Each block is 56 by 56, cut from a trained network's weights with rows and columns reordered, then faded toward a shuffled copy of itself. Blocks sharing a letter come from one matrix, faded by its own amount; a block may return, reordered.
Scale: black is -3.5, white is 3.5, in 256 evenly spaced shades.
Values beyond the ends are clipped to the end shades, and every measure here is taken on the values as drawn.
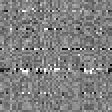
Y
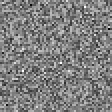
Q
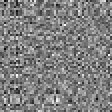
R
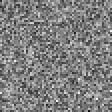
Q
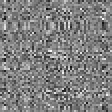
R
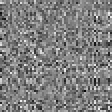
R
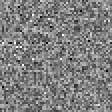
Q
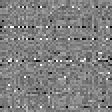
Y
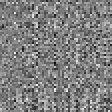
R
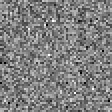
Q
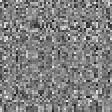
R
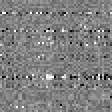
Y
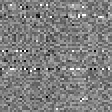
Y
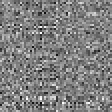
R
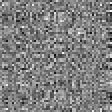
R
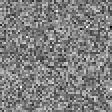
Q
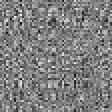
R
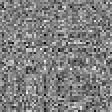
R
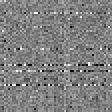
Y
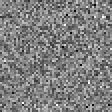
Q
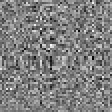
R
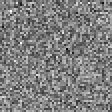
Q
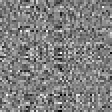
R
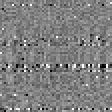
Y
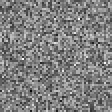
Q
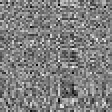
R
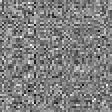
R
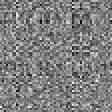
R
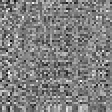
R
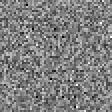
Q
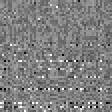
Y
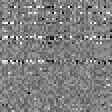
Y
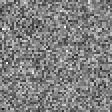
Q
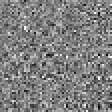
R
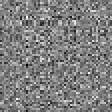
R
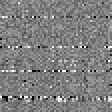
Y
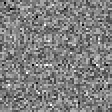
Q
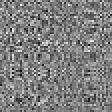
R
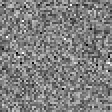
Q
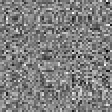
R
